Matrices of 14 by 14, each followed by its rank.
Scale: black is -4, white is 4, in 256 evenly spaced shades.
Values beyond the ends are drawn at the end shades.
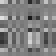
one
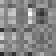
two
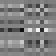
one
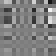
one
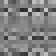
two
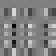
one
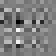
two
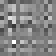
two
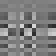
one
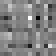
two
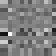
two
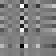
one
